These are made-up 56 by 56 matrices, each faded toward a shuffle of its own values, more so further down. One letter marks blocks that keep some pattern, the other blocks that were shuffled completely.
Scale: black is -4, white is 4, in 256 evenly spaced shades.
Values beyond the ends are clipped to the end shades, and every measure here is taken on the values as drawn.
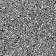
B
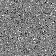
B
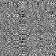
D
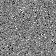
B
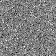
B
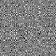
D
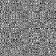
D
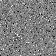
B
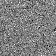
B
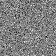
B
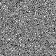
B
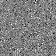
B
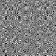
D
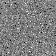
B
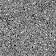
B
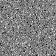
B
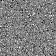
B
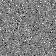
B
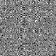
D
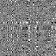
D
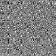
D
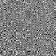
D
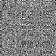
D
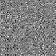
D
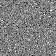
B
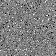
B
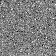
B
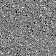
B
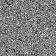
B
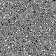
B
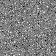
B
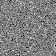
B
